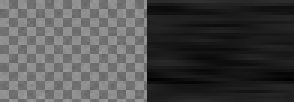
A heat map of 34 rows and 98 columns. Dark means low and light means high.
The table splits into one row of 2 panels. Panel 1,1: middling, checkered. Panel 1,2: very low, streaked across, faint in contrast.
